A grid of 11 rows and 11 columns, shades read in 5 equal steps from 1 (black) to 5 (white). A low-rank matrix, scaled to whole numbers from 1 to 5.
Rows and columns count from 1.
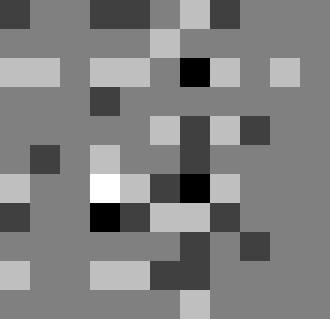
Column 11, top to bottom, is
3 3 3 3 3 3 3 3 3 3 3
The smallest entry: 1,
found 3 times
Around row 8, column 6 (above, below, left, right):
2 3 2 4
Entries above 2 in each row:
7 11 10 10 9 9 9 7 9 9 11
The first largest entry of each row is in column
7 6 1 1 6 4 4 6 1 1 7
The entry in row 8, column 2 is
3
